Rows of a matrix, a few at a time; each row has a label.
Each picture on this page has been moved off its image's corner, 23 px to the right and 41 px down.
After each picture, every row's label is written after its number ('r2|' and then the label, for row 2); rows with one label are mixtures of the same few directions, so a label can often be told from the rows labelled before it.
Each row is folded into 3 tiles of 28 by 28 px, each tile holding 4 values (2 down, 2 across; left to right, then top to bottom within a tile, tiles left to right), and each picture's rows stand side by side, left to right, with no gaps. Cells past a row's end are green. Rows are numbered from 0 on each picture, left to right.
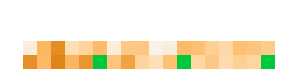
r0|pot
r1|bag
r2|pot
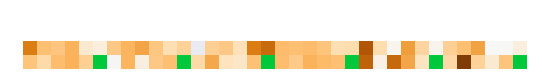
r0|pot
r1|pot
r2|pot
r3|pot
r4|pot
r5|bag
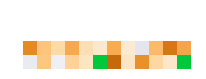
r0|pot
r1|pot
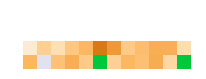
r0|bag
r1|bag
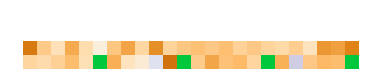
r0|pot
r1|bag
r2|bag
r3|bag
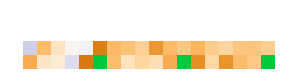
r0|bag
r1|bag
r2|pot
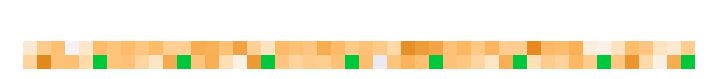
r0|bag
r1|bag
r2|bag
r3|bag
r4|bag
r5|bag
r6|pot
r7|bag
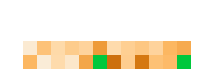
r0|bag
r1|pot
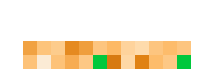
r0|bag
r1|pot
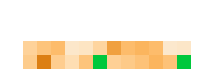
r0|bag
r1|pot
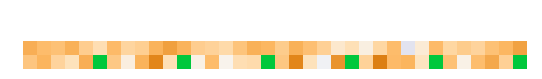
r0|bag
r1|bag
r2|pot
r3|bag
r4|bag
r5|bag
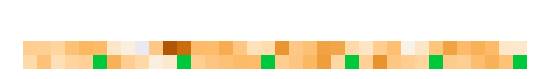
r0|pot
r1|pot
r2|pot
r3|bag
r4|bag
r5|pot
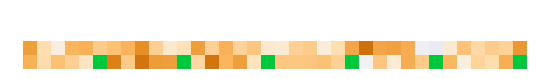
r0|pot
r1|pot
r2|bag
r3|bag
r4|pot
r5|bag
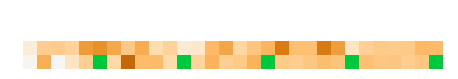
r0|pot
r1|bag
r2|pot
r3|bag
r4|pot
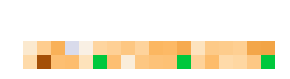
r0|bag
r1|bag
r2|pot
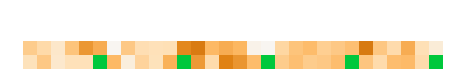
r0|pot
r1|bag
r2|pot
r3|pot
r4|pot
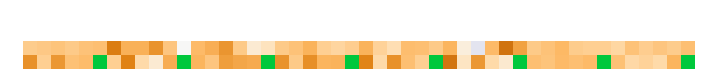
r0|pot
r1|bag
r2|pot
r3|pot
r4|pot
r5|pot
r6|pot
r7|bag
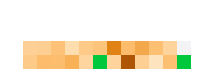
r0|bag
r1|bag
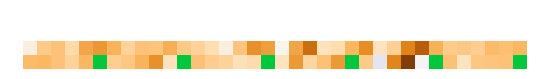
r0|pot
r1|bag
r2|pot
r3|pot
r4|bag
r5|bag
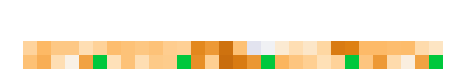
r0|bag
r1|pot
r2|pot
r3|pot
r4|bag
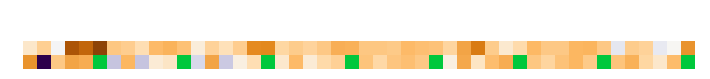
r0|bag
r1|pot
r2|pot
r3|pot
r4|bag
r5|pot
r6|bag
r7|bag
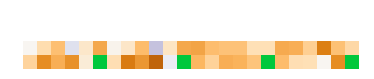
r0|bag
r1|bag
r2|pot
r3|bag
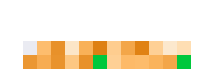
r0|pot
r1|pot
